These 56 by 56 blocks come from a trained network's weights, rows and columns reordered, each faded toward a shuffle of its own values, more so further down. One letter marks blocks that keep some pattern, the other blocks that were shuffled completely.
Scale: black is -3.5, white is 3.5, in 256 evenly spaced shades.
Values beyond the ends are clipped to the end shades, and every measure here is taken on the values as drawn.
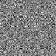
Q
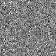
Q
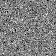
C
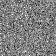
C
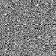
Q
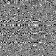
Q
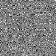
Q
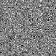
Q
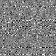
Q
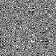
Q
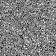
C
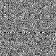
Q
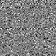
Q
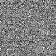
Q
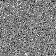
C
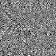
Q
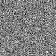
Q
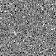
Q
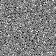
C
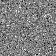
C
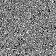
C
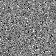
C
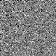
Q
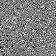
Q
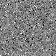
C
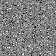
C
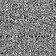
Q
